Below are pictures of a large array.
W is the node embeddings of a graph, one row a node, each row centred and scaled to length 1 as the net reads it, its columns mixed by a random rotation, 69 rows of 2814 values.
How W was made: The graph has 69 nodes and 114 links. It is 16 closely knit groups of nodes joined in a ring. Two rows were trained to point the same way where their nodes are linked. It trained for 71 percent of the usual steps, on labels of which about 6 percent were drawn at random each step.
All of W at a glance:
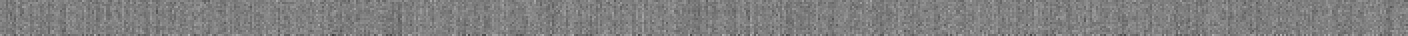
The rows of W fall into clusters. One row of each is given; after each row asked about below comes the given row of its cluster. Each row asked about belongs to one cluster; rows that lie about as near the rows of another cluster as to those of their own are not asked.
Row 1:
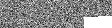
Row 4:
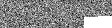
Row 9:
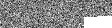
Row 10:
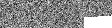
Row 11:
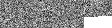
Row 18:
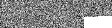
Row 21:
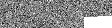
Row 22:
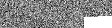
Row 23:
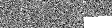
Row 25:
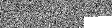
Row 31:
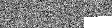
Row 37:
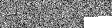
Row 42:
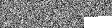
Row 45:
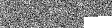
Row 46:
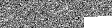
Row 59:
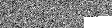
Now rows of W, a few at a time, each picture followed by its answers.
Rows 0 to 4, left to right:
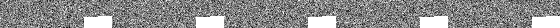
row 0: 22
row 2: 11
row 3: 1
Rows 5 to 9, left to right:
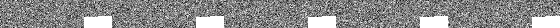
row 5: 18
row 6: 25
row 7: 21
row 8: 59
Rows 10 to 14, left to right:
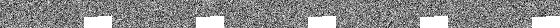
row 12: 22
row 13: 42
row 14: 45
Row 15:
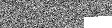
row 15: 59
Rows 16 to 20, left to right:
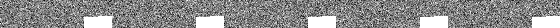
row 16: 23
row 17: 11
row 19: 46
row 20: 4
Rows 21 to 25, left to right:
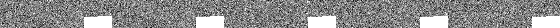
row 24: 9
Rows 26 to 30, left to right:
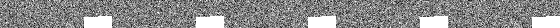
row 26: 1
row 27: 4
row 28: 9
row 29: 59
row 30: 1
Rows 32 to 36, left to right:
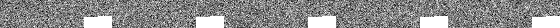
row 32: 31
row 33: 18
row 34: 37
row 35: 25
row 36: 4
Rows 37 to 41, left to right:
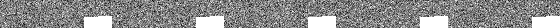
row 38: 31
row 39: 18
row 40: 59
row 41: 45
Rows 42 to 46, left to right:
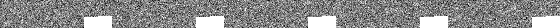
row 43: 31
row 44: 23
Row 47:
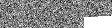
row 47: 10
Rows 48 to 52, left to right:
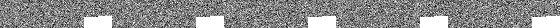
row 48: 42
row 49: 42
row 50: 21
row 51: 45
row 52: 59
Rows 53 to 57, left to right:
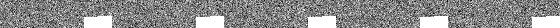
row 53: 9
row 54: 37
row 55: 22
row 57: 1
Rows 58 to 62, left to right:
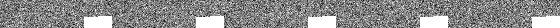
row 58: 25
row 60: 25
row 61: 46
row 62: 23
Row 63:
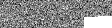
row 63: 46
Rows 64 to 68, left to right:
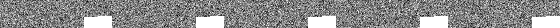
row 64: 46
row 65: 45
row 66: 42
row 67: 4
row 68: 37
